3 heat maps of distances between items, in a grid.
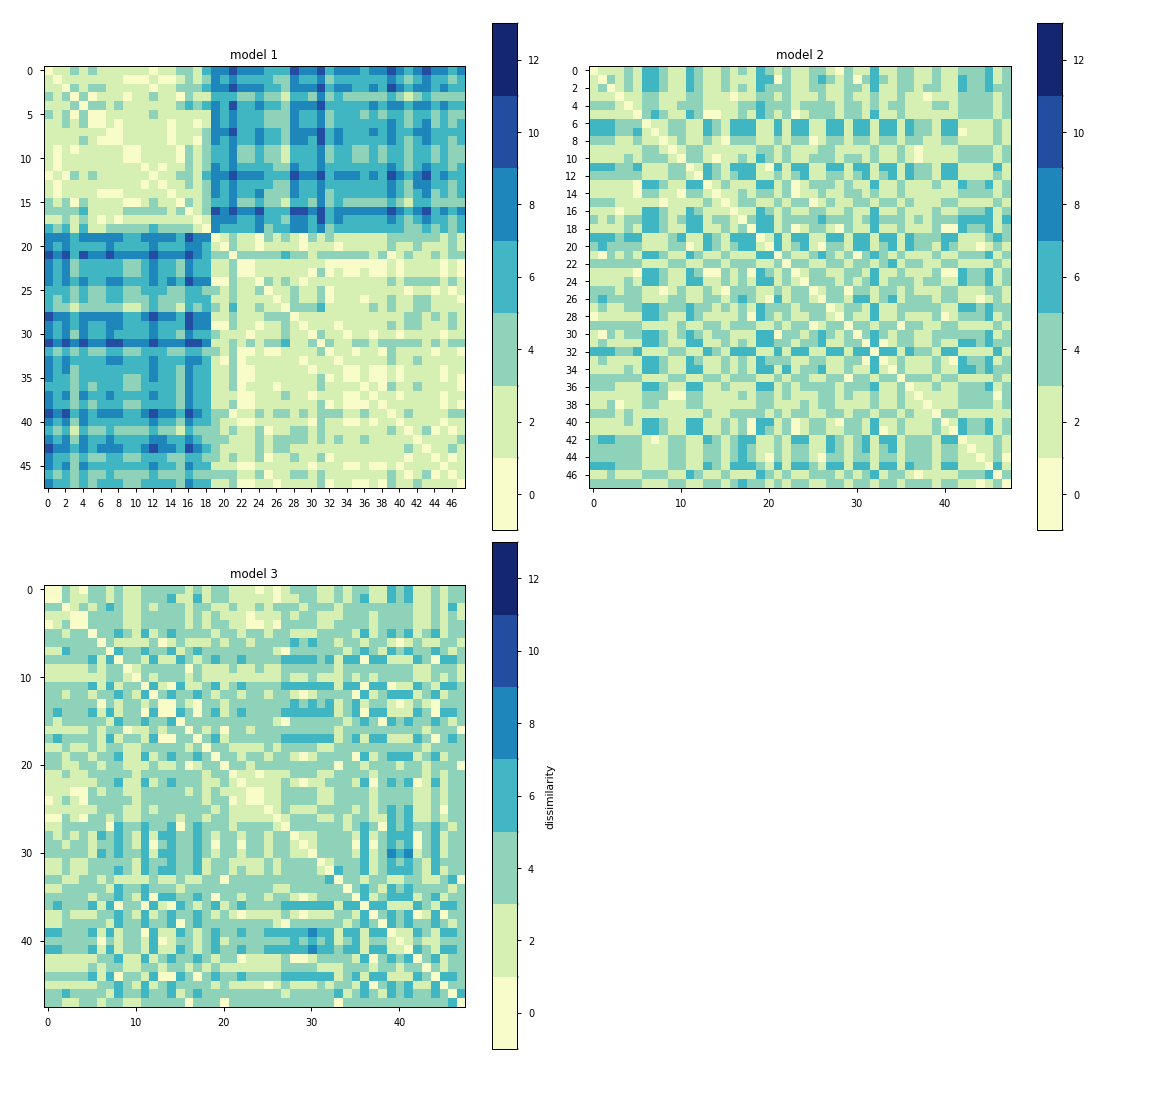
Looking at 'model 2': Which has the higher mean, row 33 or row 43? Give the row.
43
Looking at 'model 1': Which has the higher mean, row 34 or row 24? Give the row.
24
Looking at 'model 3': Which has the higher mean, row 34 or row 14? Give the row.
14
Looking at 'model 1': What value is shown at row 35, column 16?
8
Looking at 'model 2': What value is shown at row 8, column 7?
2
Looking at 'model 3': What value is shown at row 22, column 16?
4
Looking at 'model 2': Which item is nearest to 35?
29
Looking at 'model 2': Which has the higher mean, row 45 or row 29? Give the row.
45
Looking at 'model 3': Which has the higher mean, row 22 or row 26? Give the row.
22
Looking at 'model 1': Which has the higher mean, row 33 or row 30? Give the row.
33
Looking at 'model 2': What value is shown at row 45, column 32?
2
